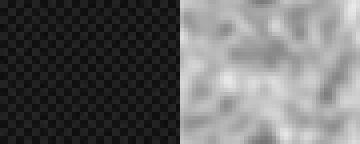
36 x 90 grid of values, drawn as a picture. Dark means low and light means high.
The table splits into one row of 2 panels. Panel 1,1: very low, checkered, faint in contrast. Panel 1,2: high, blotchy.
